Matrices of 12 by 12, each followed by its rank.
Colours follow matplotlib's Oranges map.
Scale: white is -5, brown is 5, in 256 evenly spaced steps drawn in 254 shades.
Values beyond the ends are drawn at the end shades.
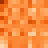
two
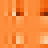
one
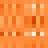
one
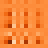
one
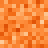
full rank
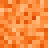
full rank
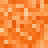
full rank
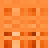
one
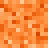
full rank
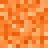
full rank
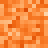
full rank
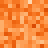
full rank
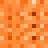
two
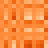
one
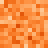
full rank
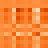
one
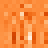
two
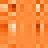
one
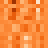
two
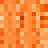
two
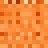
two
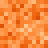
full rank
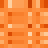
one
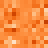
two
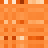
one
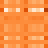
one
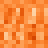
two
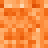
two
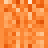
two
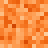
full rank
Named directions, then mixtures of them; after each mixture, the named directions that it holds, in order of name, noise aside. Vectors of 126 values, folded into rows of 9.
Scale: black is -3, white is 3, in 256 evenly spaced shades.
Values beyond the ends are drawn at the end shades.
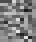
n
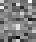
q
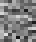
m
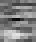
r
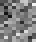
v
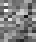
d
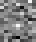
q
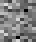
m, n, q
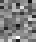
q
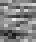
m, r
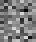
n, q, v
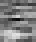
r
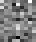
q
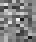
d, n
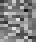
n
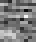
m, n, r
